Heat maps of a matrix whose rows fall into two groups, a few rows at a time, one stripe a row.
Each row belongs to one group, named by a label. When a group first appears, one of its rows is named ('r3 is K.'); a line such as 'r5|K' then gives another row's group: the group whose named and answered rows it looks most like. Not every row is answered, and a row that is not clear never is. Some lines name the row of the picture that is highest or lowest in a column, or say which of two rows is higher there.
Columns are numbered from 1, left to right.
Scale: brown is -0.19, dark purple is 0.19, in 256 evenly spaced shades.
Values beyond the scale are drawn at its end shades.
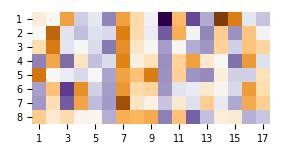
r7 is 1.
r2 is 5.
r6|1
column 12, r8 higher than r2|Yes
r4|1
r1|5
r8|5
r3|5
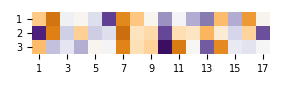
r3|5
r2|1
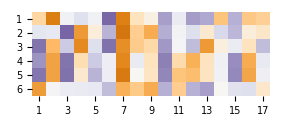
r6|5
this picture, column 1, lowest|6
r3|1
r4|1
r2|1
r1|5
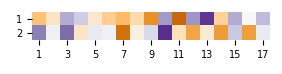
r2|1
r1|5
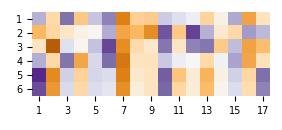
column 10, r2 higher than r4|Yes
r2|5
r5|1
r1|1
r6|1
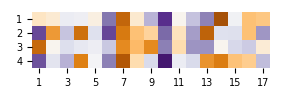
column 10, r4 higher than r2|Yes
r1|5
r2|1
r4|1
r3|5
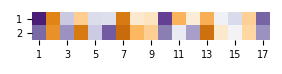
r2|1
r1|1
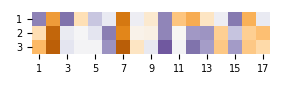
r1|1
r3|5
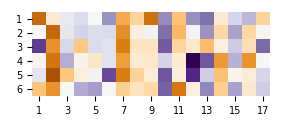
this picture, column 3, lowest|5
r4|5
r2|5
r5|5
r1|5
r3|1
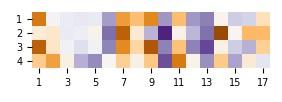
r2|5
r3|5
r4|5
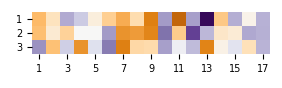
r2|5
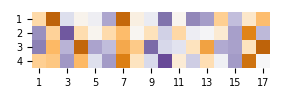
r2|1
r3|1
